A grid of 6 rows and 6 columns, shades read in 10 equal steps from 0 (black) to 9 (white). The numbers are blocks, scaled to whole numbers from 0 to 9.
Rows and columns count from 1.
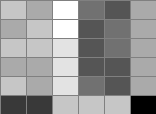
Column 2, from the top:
6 7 7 6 6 2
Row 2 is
6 7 9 3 4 6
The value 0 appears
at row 6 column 6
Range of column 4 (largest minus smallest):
4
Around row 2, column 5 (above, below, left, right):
3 4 3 6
